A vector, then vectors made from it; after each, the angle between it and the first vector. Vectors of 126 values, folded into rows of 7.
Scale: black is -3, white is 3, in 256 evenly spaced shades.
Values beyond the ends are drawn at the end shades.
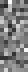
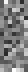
orthogonal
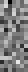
nearly opposite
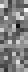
partly opposed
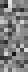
nearly parallel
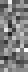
nearly parallel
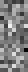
partly opposed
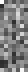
orthogonal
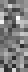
orthogonal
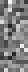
nearly parallel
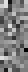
nearly opposite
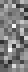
orthogonal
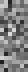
nearly opposite
